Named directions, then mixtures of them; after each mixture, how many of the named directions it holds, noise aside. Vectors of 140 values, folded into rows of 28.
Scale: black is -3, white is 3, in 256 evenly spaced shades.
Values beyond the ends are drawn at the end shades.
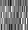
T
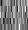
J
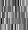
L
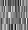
two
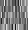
one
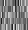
one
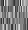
two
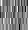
one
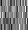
two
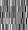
two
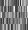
two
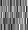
two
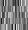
one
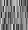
one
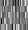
one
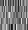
two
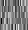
one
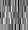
three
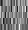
one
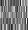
three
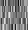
two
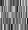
three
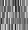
one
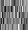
three
